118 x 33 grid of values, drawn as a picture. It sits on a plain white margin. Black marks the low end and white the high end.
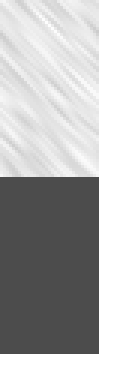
The table splits into 2 rows of 1 panel. Panel 1,1: very high, slanting down to the right, faint in contrast. Panel 2,1: low, flat.
